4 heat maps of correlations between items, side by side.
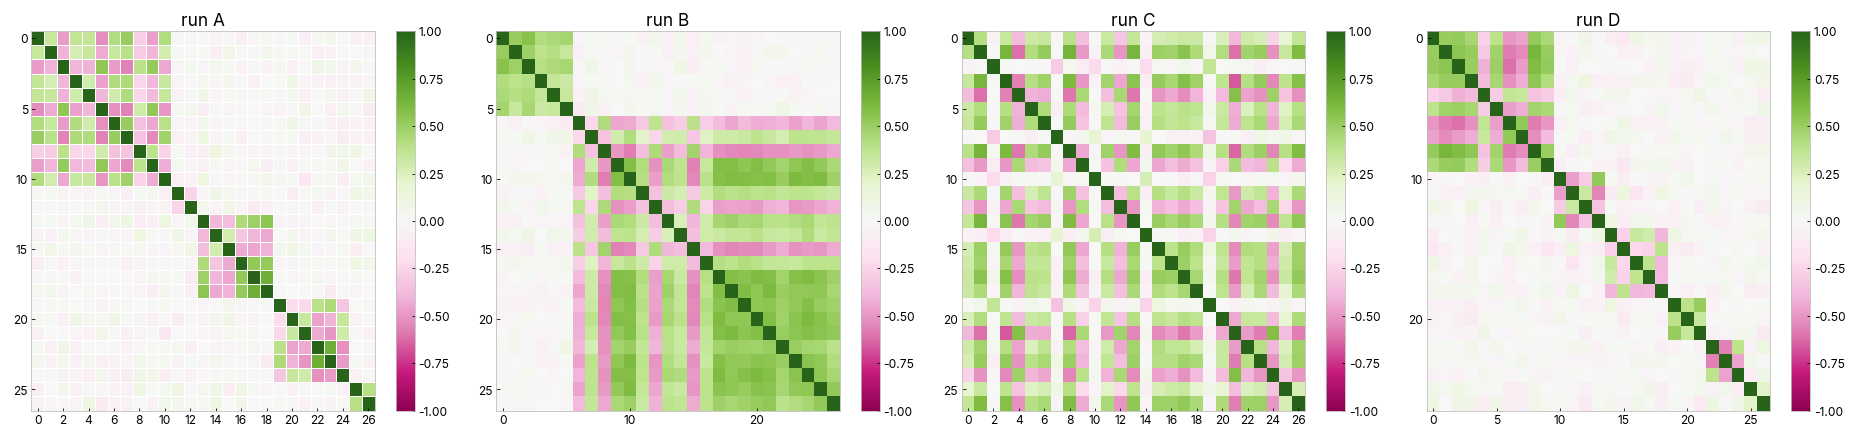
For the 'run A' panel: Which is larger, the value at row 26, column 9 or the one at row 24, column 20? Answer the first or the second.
the second
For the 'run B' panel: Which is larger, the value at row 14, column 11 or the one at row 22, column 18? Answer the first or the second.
the second
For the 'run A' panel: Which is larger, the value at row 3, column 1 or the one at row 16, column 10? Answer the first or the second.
the first
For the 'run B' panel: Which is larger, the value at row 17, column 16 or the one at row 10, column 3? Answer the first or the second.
the first
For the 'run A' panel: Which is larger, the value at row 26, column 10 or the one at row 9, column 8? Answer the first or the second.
the second
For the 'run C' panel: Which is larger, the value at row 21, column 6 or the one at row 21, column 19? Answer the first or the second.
the second
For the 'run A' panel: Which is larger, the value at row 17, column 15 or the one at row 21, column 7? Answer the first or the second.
the second
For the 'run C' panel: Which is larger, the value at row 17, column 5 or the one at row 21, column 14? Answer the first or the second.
the first
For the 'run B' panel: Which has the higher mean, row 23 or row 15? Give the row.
23
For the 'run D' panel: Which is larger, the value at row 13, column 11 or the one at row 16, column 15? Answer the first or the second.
the second
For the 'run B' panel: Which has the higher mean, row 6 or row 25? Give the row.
25
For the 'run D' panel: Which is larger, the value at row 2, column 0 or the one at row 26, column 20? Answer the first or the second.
the first
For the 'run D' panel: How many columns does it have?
27
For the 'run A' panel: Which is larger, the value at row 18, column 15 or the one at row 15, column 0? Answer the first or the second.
the second
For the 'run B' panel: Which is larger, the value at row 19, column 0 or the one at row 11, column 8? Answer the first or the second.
the first
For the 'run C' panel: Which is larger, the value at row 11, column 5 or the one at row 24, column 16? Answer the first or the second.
the first
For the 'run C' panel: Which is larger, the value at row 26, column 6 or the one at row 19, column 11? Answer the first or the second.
the first
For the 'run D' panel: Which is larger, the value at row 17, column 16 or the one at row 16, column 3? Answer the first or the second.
the first
